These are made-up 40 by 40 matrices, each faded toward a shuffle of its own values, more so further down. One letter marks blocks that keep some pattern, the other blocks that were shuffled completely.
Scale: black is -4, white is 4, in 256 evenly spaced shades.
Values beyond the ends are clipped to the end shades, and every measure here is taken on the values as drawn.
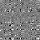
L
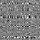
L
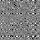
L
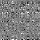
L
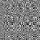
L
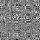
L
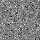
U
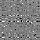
L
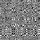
L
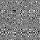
L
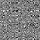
L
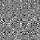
L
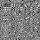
L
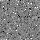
U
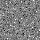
U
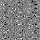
L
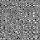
L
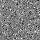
U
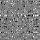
L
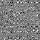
L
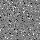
U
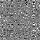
L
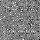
L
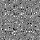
L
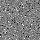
U
